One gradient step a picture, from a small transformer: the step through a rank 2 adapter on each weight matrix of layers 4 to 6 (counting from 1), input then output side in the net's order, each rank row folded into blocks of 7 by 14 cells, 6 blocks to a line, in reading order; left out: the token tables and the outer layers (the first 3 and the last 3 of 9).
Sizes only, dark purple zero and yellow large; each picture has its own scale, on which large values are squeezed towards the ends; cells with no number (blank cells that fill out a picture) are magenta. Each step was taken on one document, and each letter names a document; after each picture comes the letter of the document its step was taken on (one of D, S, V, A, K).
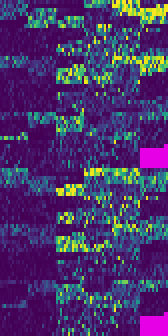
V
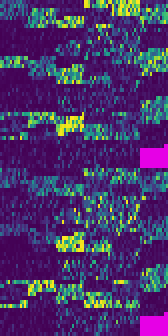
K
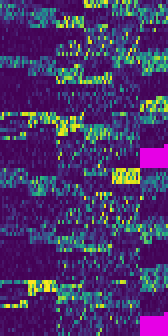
K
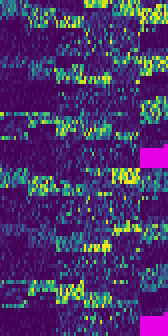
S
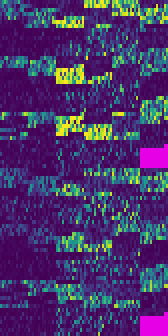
K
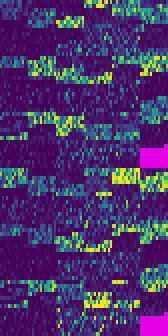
K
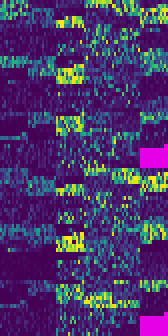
V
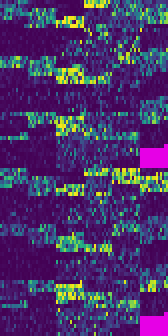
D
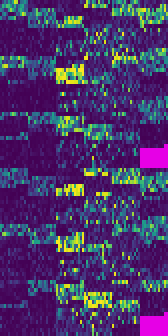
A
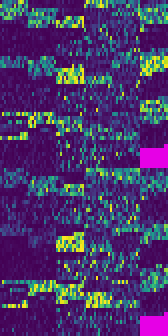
K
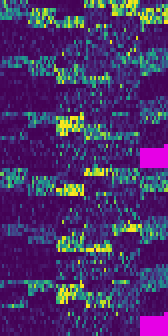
D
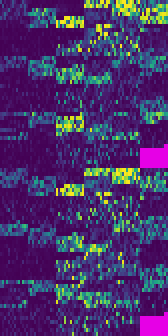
D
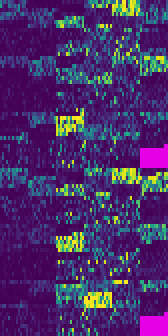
V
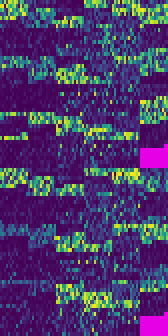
A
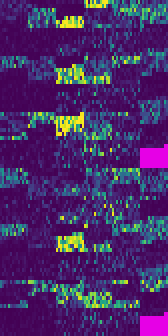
S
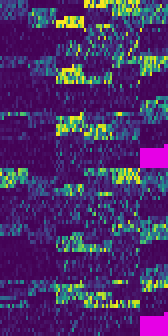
K
